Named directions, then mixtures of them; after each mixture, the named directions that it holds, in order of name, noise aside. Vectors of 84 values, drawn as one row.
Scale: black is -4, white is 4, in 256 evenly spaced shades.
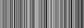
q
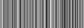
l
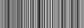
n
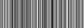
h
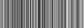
h, n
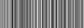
h, l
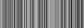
n, q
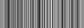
n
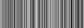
n, q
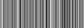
l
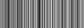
n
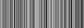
q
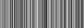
h, q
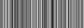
h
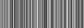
h, q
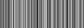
h, q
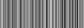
l, n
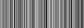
q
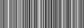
n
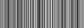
n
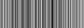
h, q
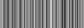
l, n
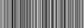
h, l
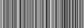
l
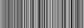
n, q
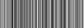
h, l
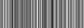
h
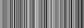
q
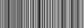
n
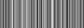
h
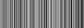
q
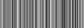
l
